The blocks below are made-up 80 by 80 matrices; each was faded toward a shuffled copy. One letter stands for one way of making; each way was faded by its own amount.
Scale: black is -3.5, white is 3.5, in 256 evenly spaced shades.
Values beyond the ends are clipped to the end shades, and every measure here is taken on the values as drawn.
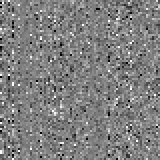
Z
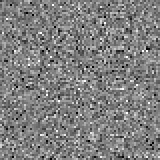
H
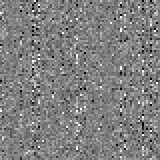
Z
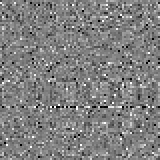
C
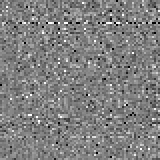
C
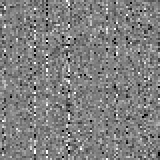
Z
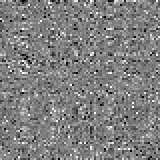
C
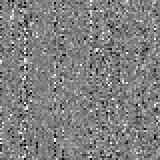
Z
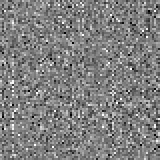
H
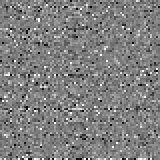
C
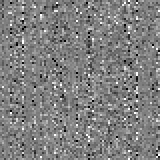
Z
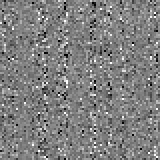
Z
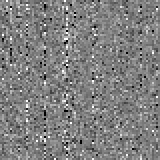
Z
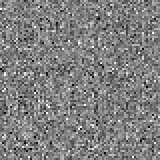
H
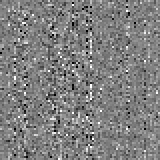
Z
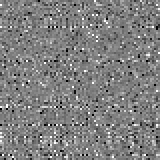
C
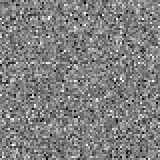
H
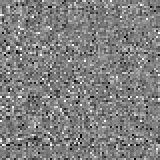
C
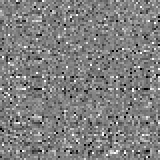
C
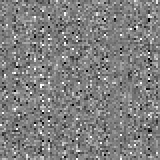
Z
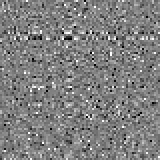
C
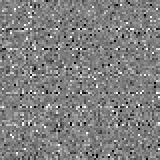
C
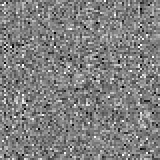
H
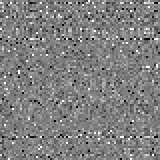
C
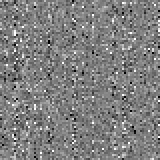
Z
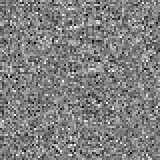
H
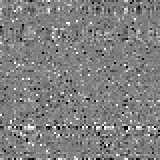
C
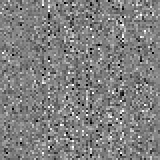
Z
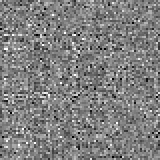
H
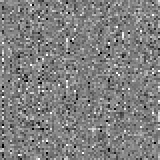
Z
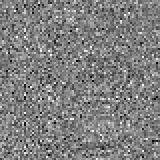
H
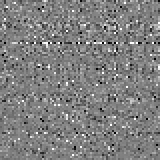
C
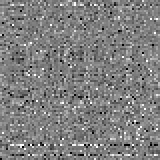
C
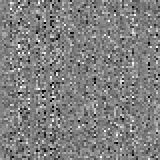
Z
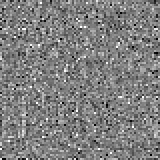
H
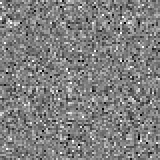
H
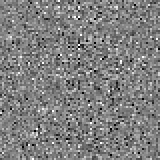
H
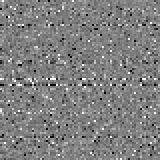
C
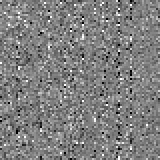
Z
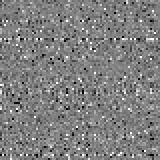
C
